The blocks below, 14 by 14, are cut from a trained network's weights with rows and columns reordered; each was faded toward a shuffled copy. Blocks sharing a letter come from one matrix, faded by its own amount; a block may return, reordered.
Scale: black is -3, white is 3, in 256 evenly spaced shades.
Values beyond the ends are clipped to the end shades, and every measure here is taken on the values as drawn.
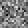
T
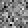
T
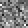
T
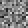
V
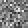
V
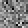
T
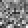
T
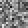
T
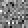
T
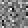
V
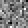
V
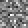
T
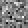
V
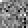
V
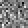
T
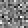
V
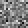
T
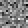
V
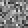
T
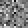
V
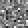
V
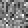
V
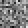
T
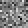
T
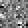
V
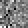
V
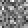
V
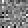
V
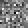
V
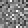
T
